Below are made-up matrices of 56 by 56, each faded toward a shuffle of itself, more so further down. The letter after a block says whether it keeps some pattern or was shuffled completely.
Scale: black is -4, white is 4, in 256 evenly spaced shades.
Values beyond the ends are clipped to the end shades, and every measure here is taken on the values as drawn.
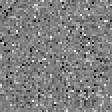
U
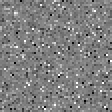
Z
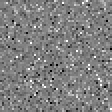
Z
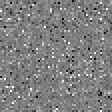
U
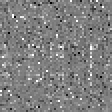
U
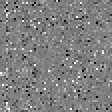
U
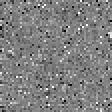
U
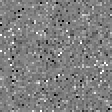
U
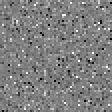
Z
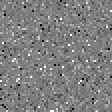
Z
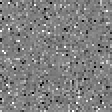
U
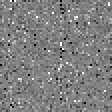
U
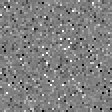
Z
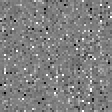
U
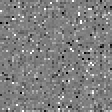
U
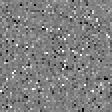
U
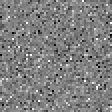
Z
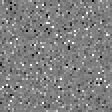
Z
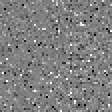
U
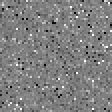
Z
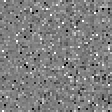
U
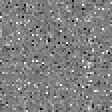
U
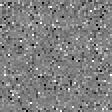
U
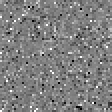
U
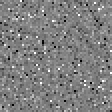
Z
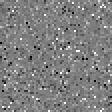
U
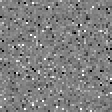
U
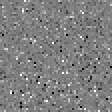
Z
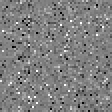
U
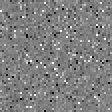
U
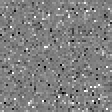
U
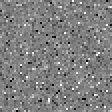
Z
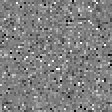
U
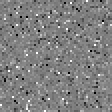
Z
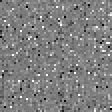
U
